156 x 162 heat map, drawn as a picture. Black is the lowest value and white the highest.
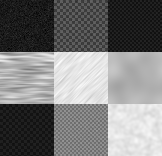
It is made of 3 by 3 panels. Panel 1,1: very low, fine-grained, faint in contrast. Panel 1,2: low, checkered. Panel 1,3: very low, checkered, faint in contrast. Panel 2,1: high, streaked across. Panel 2,2: very high, slanting up to the right, faint in contrast. Panel 2,3: high, smooth, faint in contrast. Panel 3,1: very low, checkered, faint in contrast. Panel 3,2: middling, checkered. Panel 3,3: very high, blotchy, faint in contrast.
